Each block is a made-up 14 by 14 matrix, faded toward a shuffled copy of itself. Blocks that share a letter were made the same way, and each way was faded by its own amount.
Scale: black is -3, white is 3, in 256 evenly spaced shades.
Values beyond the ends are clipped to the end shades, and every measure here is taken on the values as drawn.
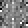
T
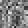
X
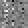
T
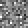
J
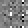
T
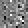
T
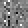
T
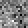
J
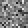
J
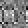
X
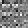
X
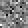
J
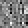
X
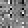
X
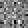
X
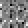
X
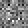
X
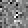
T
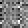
X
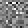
X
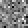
T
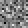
J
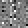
T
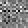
X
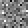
J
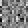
X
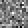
J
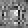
X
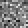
J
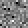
J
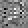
X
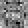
X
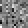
T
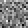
J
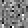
T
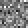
J
